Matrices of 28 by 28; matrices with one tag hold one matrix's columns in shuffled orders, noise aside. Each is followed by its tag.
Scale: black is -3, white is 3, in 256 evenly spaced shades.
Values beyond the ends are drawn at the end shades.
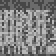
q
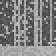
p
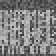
q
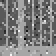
p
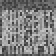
q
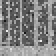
p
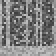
p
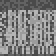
q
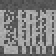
q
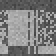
q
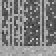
p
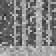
p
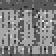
q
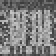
q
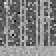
p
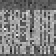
q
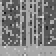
p
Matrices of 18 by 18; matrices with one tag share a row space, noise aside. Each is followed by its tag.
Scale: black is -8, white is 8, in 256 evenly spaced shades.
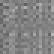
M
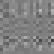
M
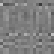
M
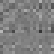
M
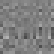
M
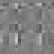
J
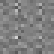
J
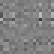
M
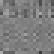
M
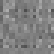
M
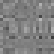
M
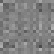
M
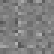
J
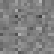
J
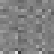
J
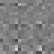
J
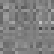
M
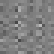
J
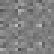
J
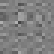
J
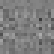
M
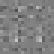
J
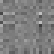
M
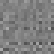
M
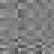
J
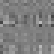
M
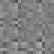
J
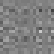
M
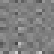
J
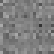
M
